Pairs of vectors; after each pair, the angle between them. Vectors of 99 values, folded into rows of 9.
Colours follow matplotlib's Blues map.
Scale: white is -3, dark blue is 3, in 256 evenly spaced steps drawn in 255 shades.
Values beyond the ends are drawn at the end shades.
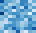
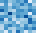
partly aligned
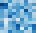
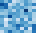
nearly parallel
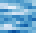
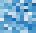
orthogonal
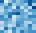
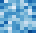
partly aligned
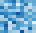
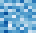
partly aligned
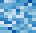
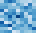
nearly opposite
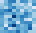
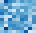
partly aligned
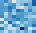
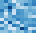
nearly parallel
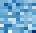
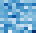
nearly parallel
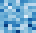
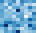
nearly parallel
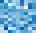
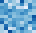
nearly parallel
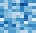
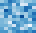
partly opposed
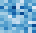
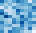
partly opposed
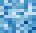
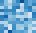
orthogonal
